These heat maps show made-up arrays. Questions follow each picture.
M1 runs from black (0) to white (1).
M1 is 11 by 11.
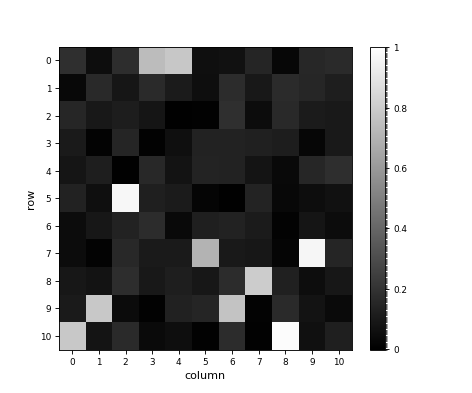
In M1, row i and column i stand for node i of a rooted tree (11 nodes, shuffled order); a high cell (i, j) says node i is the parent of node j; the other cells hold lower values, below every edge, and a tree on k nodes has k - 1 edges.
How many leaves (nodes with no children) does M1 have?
5
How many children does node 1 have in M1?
0
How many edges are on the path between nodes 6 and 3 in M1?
6
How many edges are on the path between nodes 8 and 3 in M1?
3
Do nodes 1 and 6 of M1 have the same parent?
yes
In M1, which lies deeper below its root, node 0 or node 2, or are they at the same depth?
node 2
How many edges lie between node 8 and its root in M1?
1
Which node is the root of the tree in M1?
10
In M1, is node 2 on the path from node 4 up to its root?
no
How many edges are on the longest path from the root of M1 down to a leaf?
4
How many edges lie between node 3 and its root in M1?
2
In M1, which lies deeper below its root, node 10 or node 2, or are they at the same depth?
node 2
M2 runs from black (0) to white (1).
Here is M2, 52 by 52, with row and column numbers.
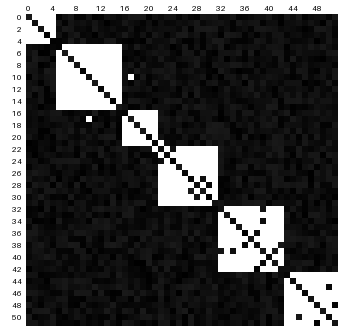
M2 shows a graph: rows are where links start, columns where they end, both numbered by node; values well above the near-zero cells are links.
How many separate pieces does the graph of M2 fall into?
4
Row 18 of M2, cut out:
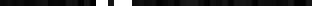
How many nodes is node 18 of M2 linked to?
5
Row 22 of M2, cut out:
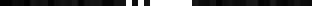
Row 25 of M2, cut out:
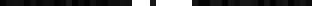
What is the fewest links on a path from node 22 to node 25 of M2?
1
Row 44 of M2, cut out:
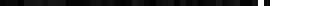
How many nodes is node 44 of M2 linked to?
8
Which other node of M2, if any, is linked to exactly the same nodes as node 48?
node 51
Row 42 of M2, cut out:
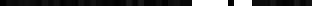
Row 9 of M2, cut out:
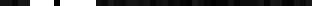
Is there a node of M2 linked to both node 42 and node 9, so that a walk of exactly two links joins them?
no
